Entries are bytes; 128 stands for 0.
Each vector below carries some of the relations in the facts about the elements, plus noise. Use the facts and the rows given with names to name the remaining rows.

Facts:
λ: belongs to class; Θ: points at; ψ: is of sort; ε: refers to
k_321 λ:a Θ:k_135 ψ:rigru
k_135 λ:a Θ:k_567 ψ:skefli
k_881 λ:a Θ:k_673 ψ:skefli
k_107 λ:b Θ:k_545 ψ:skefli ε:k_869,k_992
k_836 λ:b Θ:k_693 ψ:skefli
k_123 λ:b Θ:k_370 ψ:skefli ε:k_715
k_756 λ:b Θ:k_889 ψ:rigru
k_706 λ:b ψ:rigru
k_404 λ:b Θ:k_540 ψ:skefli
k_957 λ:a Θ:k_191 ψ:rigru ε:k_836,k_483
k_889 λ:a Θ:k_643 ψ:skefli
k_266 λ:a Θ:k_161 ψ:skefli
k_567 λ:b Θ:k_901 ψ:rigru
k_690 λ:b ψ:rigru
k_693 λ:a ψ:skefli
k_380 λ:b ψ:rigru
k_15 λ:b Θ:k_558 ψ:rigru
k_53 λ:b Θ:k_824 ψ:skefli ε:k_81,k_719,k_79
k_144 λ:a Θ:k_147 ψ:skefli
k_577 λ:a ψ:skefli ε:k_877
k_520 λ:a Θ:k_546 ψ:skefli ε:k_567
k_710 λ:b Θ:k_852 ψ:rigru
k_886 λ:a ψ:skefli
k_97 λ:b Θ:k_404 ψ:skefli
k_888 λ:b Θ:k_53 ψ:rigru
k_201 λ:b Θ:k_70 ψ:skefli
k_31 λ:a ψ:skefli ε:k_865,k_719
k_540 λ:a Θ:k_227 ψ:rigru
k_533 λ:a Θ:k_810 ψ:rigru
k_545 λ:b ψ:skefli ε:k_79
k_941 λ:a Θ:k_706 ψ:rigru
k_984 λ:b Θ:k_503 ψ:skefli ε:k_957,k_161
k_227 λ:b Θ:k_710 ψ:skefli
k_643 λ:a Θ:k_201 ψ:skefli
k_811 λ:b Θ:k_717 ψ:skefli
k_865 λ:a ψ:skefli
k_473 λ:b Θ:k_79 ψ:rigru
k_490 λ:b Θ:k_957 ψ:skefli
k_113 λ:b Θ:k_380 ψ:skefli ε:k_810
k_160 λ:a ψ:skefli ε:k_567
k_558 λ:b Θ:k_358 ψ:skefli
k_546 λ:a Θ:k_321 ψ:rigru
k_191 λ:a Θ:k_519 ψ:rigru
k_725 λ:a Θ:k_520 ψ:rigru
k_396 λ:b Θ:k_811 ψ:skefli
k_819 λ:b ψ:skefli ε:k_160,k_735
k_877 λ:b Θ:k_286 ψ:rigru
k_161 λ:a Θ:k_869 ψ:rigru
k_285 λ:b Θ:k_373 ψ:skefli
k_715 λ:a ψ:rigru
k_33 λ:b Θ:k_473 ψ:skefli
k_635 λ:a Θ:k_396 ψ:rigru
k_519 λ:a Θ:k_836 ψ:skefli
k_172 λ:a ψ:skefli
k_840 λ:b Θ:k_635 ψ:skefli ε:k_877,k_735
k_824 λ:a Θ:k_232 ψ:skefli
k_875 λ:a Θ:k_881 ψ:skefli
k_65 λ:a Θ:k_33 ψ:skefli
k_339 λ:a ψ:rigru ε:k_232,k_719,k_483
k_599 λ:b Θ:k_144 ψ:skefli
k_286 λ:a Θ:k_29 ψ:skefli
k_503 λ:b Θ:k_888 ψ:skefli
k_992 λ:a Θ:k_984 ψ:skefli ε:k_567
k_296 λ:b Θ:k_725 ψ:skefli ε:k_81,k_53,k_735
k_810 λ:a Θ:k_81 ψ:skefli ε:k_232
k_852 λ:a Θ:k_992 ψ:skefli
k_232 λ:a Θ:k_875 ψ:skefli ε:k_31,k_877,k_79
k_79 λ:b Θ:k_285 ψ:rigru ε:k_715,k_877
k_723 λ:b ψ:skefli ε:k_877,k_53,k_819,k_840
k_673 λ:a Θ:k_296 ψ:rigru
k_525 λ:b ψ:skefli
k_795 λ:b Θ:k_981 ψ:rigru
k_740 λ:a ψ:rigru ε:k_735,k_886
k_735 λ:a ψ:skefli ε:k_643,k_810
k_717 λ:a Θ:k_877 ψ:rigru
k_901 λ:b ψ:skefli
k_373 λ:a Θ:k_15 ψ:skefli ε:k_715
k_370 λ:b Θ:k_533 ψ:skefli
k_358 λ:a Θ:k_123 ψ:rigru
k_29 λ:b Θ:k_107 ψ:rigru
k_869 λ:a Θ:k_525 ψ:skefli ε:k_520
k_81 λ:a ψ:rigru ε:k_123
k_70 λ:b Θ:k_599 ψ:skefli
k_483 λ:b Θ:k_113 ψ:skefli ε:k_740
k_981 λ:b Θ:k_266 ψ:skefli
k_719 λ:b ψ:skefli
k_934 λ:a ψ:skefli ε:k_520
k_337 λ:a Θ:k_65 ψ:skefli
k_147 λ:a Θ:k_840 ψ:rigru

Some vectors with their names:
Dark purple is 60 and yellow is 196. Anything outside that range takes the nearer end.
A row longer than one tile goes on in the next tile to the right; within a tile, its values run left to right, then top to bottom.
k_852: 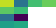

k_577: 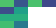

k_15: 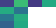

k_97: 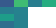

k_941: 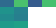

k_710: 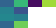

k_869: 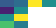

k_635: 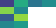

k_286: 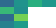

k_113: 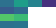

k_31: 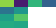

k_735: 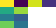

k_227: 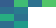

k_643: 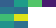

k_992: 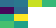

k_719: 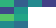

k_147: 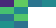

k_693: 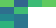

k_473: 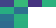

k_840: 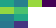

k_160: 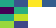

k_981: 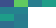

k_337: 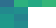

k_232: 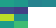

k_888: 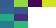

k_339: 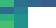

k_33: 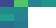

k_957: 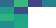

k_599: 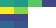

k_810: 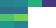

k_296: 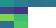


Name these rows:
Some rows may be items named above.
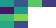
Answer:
k_819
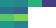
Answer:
k_810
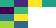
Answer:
k_934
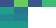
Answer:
k_191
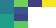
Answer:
k_673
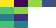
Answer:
k_865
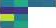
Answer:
k_53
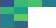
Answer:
k_144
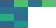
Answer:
k_227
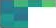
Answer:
k_135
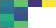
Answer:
k_673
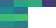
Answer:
k_373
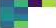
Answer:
k_710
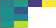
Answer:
k_725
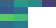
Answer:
k_113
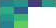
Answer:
k_161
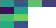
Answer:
k_819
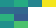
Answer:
k_824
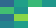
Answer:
k_286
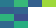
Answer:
k_503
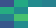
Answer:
k_201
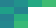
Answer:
k_266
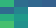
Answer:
k_339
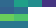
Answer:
k_113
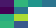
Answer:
k_567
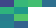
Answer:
k_144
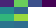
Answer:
k_877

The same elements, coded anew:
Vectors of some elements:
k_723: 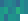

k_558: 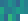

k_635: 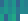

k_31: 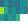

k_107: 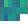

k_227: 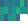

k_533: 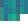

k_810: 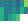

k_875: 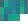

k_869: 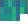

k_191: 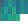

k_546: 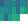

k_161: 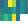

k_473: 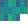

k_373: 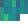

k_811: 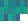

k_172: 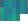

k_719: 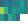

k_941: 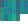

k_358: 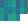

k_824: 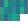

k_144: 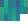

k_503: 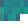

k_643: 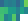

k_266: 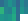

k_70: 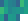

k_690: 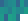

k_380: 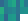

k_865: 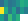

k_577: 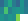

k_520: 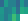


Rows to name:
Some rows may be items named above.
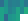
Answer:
k_296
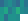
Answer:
k_723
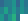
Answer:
k_540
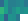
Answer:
k_53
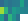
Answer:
k_719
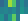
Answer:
k_984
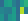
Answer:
k_992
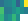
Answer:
k_113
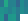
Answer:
k_286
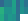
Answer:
k_715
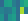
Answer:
k_992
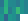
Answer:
k_545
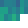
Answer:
k_735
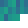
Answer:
k_339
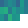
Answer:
k_490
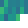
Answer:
k_232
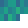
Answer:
k_79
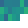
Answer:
k_901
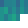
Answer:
k_852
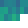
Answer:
k_735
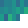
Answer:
k_29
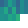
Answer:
k_191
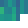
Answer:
k_266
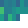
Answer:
k_123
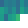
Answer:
k_135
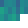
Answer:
k_172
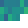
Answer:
k_901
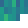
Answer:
k_373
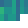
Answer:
k_715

